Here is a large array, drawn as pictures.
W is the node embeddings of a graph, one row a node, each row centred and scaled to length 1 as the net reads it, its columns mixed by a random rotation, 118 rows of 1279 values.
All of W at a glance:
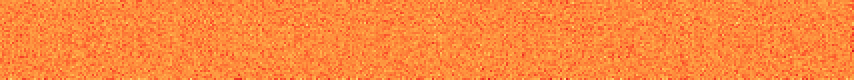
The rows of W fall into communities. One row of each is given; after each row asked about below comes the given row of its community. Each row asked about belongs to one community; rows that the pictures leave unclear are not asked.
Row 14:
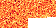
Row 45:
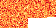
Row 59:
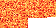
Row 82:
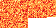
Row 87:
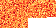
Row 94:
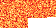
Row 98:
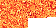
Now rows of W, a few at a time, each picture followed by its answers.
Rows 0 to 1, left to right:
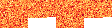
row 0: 87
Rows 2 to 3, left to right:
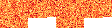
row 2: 98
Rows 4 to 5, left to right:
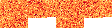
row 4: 98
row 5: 98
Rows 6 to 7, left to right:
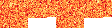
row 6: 82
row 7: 45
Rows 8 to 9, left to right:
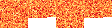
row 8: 59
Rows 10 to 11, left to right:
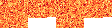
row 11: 94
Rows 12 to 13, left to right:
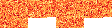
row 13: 98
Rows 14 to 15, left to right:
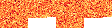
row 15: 59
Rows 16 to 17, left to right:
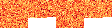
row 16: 87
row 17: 82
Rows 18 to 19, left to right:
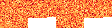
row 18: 94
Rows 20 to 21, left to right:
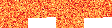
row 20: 45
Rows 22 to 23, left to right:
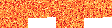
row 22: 14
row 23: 82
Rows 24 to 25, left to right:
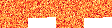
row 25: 87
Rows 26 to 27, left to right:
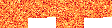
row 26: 82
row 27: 59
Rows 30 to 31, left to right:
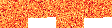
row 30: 87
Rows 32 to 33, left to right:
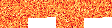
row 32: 59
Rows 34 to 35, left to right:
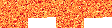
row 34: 45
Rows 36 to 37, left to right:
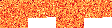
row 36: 87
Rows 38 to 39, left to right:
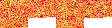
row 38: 87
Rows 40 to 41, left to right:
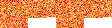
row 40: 94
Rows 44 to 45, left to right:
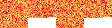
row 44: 94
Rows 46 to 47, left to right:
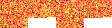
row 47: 82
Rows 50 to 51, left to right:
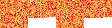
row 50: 98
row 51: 94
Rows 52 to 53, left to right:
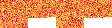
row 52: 94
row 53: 98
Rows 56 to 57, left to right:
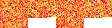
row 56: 59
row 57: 45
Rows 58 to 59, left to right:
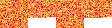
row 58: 87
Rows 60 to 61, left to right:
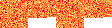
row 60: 82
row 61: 94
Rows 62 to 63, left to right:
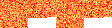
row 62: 94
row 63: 98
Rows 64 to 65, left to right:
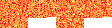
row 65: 45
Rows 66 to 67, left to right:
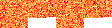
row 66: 87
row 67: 94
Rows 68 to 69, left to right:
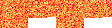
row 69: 87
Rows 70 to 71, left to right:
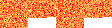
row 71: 87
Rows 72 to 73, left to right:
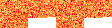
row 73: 87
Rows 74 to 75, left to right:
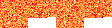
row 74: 94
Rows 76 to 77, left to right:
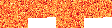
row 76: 82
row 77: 98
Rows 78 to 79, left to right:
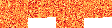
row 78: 98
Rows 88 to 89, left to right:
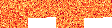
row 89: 94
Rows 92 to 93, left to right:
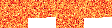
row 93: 45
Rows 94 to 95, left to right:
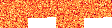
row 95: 98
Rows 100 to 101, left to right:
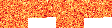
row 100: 87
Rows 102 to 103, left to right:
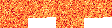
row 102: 98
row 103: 82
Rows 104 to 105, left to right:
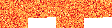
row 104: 82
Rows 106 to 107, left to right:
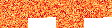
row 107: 82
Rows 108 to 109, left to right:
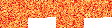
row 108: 59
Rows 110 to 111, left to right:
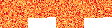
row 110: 94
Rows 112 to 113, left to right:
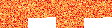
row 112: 45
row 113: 94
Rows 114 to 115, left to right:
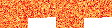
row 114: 82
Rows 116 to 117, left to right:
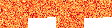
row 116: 98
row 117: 98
